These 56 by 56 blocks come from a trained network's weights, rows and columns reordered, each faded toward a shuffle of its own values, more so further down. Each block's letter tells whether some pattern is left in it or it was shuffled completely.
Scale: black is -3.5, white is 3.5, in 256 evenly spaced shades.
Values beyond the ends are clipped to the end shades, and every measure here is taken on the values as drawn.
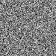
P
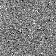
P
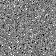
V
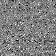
P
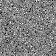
V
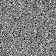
P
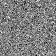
V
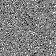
V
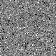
P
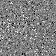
P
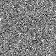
V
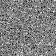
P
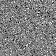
V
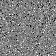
P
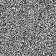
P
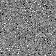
V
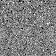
P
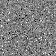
P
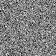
V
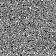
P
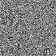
P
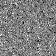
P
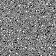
V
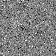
V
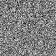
P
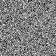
P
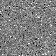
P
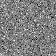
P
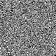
P
